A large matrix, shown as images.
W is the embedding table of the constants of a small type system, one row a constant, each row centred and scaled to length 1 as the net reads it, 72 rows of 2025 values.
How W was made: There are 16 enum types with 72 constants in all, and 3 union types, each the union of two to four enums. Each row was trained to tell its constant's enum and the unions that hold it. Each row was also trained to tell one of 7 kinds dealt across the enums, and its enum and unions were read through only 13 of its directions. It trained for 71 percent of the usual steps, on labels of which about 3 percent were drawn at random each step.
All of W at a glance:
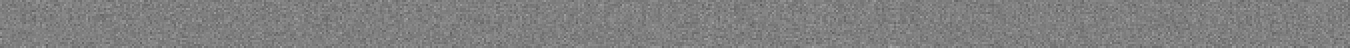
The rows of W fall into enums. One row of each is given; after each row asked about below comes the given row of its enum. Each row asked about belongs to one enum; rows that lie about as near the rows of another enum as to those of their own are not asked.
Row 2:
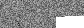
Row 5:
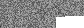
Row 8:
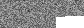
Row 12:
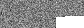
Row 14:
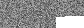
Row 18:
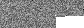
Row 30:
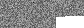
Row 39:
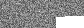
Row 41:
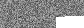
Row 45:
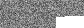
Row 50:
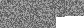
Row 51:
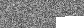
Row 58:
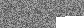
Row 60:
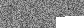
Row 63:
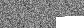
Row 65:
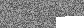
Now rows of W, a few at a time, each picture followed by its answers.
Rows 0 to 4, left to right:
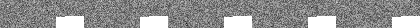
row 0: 58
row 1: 58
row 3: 41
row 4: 65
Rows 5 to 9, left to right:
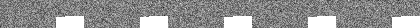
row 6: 51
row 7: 51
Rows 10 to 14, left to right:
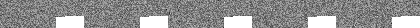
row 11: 60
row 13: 50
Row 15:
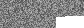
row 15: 5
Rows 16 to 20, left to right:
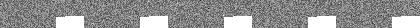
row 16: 30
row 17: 18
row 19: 60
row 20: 45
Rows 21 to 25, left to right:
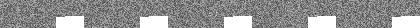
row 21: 58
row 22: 50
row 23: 12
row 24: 39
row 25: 50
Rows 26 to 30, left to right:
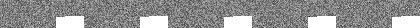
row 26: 30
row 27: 39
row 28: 5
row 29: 30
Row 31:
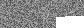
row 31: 12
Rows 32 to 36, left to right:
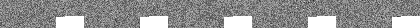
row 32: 14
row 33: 12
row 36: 41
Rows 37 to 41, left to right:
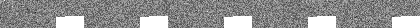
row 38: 5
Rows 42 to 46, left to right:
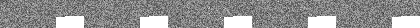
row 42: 18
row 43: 60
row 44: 60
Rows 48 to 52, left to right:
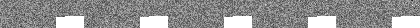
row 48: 12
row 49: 30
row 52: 45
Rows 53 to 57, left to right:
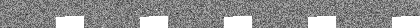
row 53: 8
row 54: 8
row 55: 8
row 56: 18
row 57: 45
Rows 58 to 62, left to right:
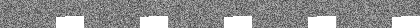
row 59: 45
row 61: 39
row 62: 18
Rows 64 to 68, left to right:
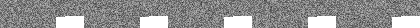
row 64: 5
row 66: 5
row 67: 41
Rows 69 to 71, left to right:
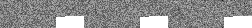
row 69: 18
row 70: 41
